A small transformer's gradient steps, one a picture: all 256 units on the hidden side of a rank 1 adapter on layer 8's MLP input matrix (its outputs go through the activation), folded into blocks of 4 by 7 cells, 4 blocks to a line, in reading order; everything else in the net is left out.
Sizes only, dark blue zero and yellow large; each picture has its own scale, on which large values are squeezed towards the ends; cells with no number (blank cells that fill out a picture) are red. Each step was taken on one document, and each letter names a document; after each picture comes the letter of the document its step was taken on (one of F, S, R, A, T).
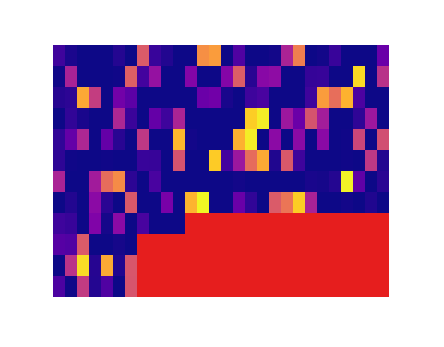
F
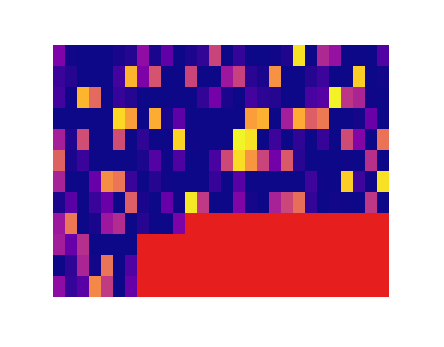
F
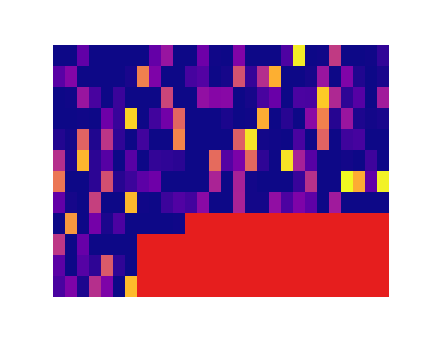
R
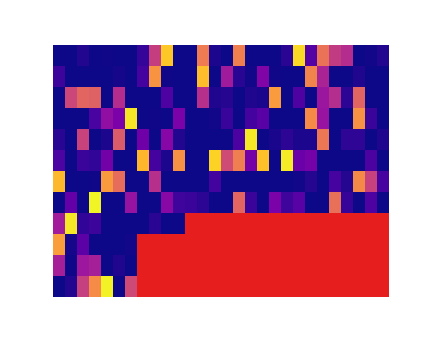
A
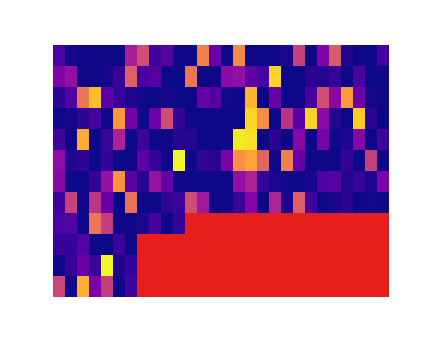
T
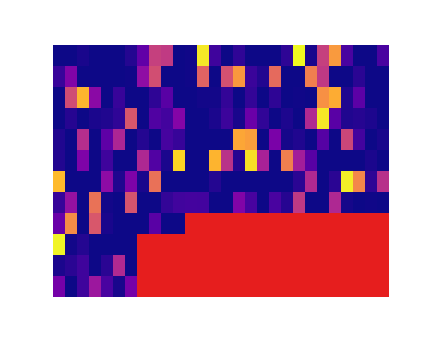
A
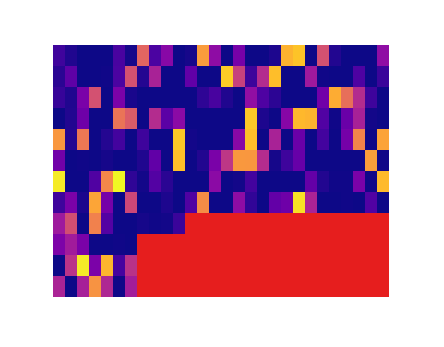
F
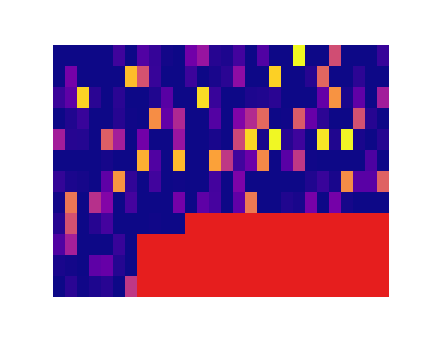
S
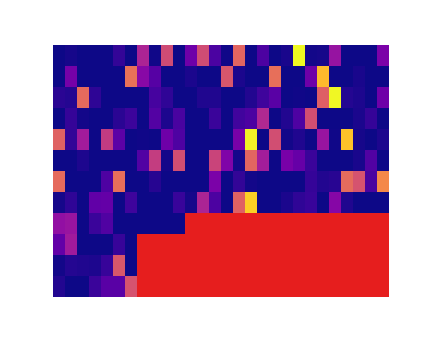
S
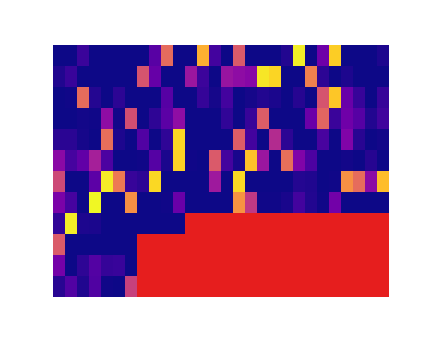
R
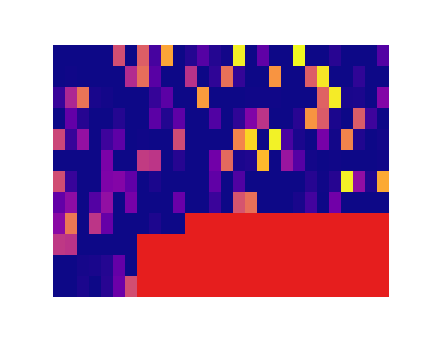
S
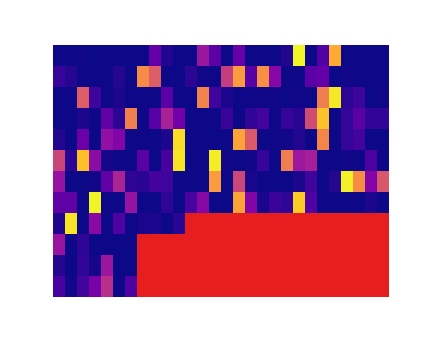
R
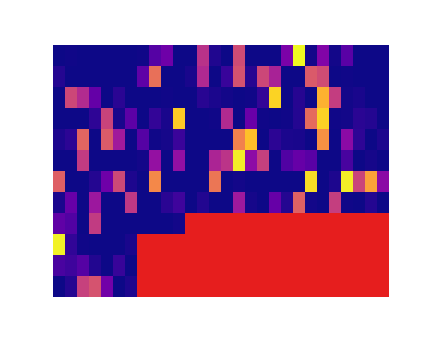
A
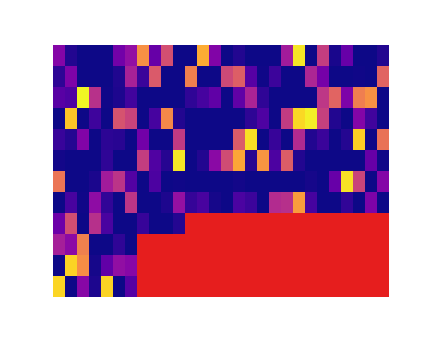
F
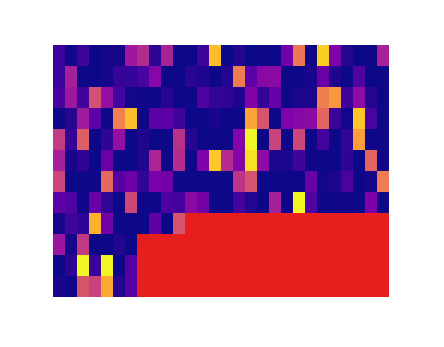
T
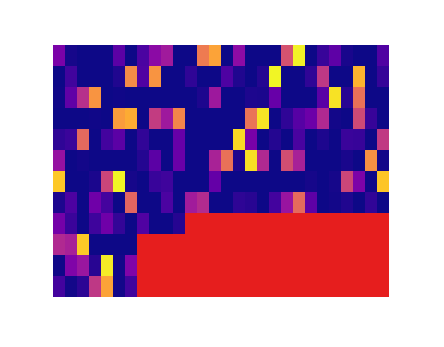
F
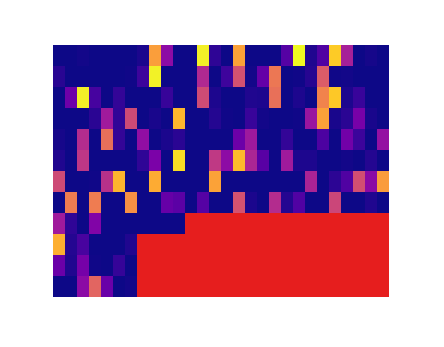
A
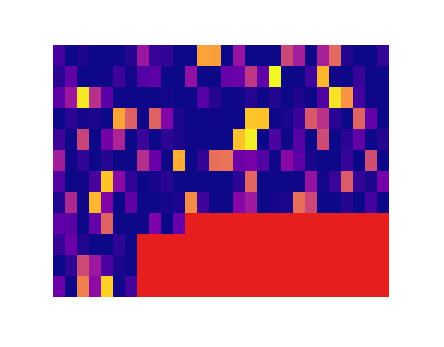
T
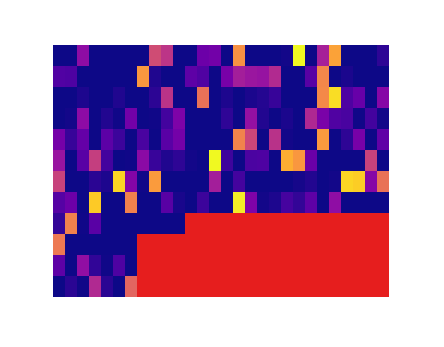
R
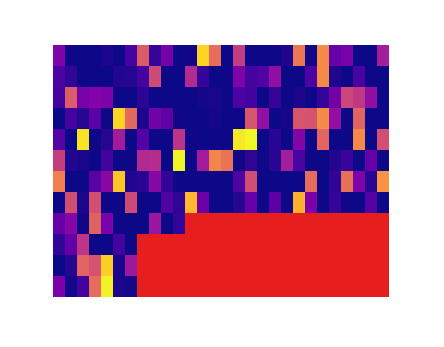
T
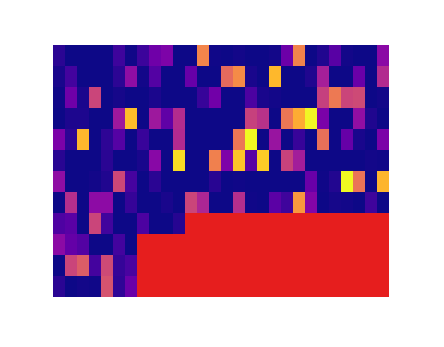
F
